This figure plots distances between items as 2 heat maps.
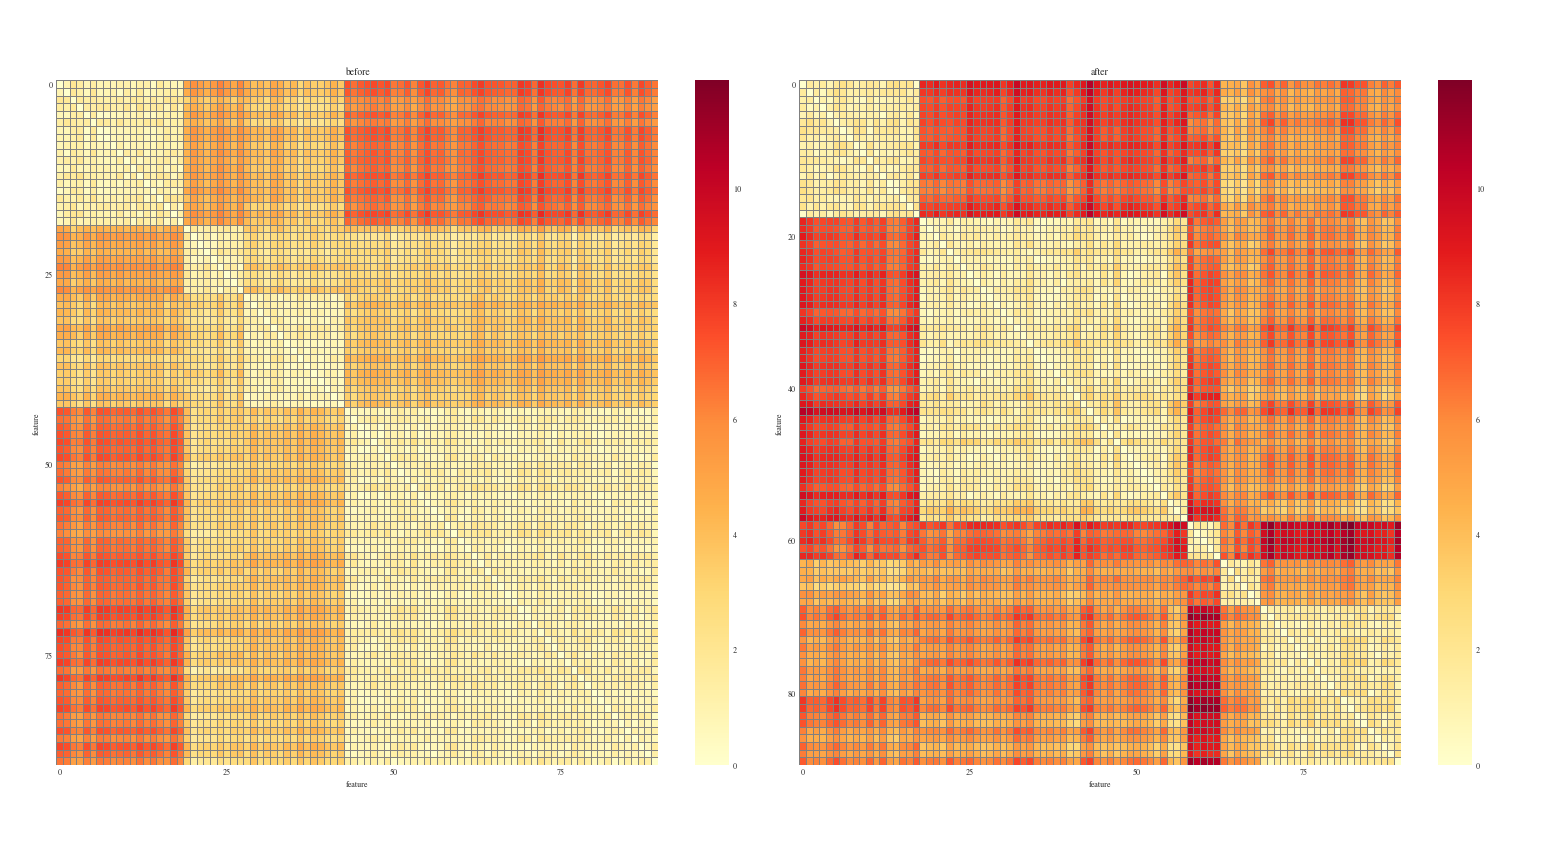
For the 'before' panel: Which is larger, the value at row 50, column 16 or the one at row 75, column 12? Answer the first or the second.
the second
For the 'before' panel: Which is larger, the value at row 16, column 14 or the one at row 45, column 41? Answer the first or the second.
the second
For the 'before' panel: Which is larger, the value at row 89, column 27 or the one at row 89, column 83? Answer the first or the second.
the first
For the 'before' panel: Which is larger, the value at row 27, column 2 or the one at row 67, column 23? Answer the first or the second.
the first
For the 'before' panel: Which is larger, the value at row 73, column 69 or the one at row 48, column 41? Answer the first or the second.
the second
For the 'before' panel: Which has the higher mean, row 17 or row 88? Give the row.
17
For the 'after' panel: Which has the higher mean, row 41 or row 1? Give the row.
1
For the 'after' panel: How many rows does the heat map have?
90
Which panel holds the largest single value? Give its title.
after
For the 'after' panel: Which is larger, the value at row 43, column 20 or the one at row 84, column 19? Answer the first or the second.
the second
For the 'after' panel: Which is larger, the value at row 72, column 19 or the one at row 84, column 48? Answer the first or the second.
the first
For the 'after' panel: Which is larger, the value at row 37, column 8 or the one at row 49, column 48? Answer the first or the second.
the first
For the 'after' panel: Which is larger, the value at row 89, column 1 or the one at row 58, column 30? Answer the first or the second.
the second
